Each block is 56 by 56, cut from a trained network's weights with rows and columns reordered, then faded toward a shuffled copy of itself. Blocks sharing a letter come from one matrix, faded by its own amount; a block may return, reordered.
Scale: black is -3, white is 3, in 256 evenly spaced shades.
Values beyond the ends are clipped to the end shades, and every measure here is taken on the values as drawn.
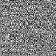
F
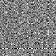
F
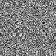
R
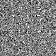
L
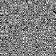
F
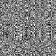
R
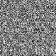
R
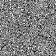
L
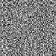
R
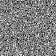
L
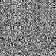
R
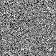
L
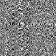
F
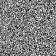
L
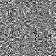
F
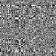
F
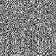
R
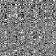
F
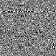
F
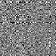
F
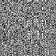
R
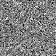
L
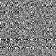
F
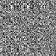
R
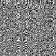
R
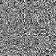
F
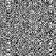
R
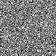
L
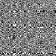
F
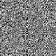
R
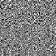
F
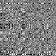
F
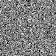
L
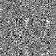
F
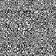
F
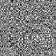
F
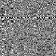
F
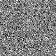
L
